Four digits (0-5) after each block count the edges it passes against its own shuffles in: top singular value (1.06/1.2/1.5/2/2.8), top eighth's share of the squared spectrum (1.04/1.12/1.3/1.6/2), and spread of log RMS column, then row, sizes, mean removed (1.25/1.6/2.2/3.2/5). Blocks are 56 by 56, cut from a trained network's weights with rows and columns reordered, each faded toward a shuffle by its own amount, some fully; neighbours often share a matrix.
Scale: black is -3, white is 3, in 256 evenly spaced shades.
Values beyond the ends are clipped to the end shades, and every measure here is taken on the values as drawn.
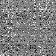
2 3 2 1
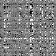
3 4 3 2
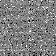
2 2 2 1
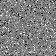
0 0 0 0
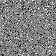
0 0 0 0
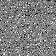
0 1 0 0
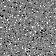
0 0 0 0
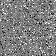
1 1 0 0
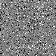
2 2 1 0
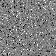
0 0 0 0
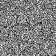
1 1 0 0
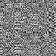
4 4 2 2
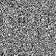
3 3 1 1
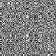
4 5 3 2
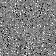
0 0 0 0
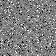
0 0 0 0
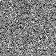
1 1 0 0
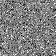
0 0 0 0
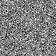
2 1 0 0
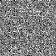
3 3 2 1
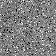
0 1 0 0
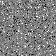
0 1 0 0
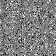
0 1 0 0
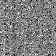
1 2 0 1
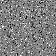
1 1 0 0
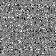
2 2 0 2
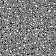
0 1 0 0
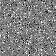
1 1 0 0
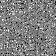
1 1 0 1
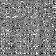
3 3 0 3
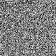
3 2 1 0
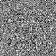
3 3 1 1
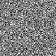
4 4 2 1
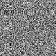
3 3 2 1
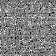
2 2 2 0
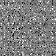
2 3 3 1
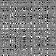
3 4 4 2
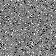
0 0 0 0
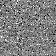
1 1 1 0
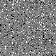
1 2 1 0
